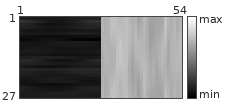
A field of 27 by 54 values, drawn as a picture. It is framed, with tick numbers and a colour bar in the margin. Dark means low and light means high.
The table splits into one row of 2 panels. Panel 1,1: very low, streaked across, faint in contrast. Panel 1,2: high, streaked downward, faint in contrast.
